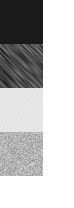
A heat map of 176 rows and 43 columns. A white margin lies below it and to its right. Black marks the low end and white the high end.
It is made of 4 by 1 panels. Panel 1,1: very low, flat. Panel 2,1: low, slanting down to the right. Panel 3,1: very high, checkered, faint in contrast. Panel 4,1: high, fine-grained.
